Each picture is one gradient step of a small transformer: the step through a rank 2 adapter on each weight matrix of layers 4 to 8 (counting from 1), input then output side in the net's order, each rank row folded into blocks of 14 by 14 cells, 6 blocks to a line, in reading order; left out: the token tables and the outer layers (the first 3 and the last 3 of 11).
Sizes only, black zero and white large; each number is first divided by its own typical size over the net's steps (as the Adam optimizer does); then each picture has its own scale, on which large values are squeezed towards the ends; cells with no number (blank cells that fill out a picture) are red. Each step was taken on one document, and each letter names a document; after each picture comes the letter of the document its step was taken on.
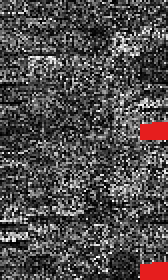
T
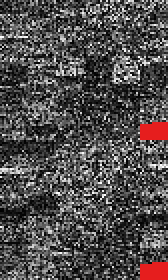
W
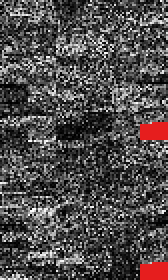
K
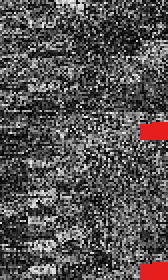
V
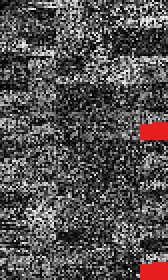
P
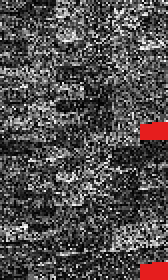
W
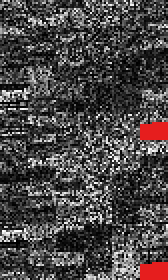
W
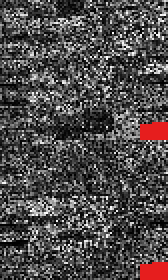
K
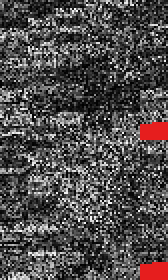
W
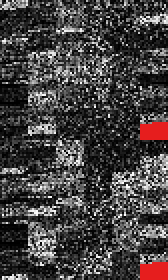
K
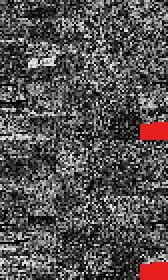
P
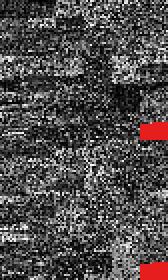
W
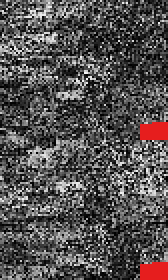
V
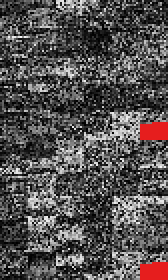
V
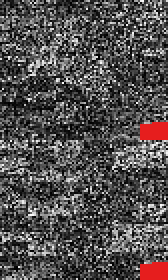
T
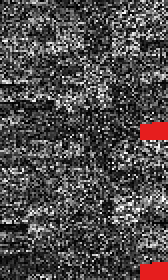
T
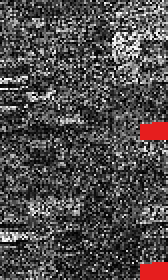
T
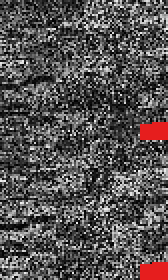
P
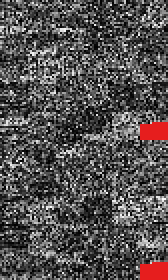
T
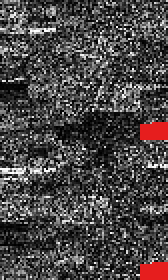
K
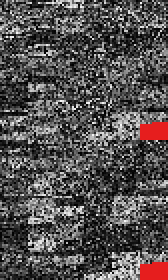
P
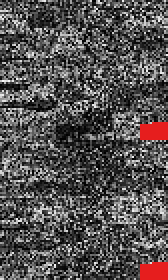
K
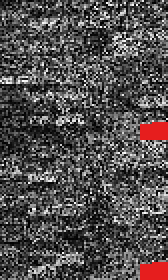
T
